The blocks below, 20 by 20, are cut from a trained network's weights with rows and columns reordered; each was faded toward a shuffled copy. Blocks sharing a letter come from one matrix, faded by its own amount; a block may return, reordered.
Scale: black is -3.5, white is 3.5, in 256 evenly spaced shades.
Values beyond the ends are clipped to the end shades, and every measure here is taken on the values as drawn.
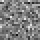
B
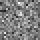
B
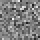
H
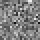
B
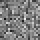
B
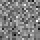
H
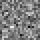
B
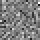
B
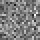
B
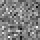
H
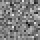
H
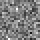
B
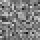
B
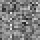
B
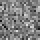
B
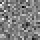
H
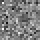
H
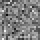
B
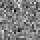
B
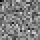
H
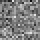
B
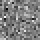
H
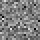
H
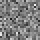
B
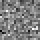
H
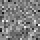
B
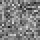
H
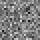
B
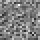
B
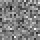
B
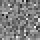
H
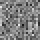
B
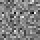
B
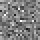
B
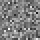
B
